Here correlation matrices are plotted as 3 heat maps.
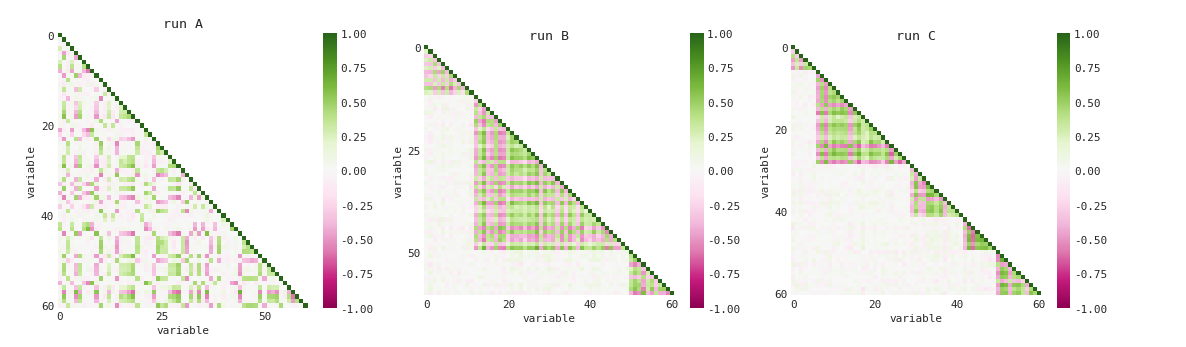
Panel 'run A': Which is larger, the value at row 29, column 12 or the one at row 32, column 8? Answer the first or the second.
the first
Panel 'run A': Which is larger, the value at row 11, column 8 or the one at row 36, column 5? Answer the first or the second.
the first
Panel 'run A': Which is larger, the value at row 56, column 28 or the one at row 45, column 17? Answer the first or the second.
the first
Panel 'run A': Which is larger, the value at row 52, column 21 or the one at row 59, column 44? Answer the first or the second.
the first
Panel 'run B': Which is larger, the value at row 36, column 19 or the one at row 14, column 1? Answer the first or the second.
the second
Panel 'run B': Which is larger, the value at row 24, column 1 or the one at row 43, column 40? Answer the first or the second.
the second
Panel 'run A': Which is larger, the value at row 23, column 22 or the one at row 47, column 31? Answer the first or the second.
the first
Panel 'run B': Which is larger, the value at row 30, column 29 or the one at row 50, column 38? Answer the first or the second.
the first
